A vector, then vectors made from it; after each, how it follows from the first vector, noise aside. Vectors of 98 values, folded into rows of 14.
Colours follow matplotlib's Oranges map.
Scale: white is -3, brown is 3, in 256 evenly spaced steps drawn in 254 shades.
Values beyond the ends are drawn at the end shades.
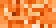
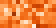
sign-scrambled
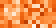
sign-scrambled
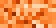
sign-scrambled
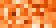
sign-scrambled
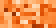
sign-scrambled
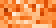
sign-scrambled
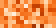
sign-scrambled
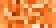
copied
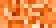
copied
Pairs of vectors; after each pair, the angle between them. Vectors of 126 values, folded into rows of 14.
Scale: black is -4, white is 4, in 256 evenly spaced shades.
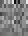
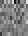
nearly parallel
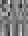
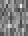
partly opposed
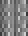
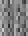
nearly opposite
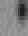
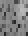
partly opposed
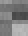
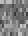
partly aligned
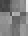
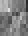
nearly opposite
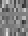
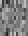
nearly opposite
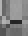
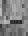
nearly parallel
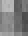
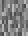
orthogonal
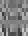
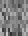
nearly parallel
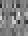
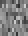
partly aligned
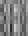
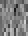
partly opposed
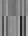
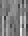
nearly opposite
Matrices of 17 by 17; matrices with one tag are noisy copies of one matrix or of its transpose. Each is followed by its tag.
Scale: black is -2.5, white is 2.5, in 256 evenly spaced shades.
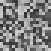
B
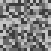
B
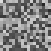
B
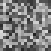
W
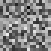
B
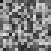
W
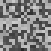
B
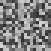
B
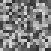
W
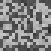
W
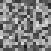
W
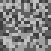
W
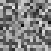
B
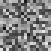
B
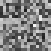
B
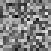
B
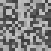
B
